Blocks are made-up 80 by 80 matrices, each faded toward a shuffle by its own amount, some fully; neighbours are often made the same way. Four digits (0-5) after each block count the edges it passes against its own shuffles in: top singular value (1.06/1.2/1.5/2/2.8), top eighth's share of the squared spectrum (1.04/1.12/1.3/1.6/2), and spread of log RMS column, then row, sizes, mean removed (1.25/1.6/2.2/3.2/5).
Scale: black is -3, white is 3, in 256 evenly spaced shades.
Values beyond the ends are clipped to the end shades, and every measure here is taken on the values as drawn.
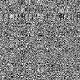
4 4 2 2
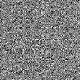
4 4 2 2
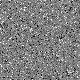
0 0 0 0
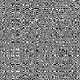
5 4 3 3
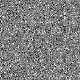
3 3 1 1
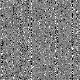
2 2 3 0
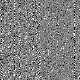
2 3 3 0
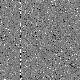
3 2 1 0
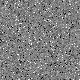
0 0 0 0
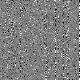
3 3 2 0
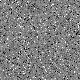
0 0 0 0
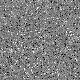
0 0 0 0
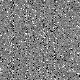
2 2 2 0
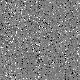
1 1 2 0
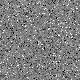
0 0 0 0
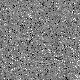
0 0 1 0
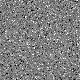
0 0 0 0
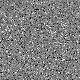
0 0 0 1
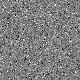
0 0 0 0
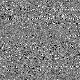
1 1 0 3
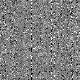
2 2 3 0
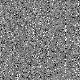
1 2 2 0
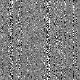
2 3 4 0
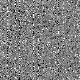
2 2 3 0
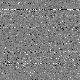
3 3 0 2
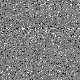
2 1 0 2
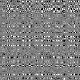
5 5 3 4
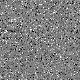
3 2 1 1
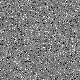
2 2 0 1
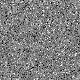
2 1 0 0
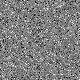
1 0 0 0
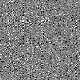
4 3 2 1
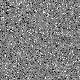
1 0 0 0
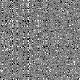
4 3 3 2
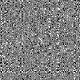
4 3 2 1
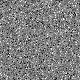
1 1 0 0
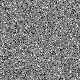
0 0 1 0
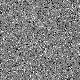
0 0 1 0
